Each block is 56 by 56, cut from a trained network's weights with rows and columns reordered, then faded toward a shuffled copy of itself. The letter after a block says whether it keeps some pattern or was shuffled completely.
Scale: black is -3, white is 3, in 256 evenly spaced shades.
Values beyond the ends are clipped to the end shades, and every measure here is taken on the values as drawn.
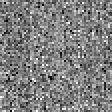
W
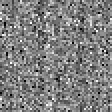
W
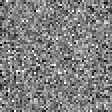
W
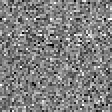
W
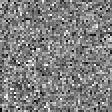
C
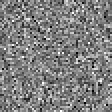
W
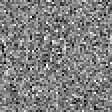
C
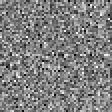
W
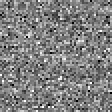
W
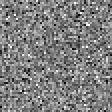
C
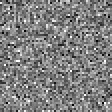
C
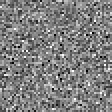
C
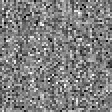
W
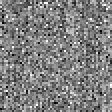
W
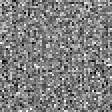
W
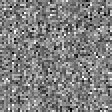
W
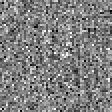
W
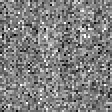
W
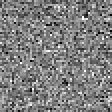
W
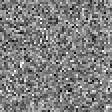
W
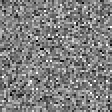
C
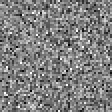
C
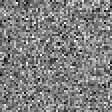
W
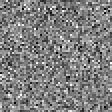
W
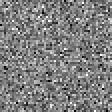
C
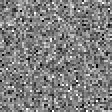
C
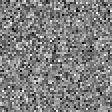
C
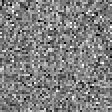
C
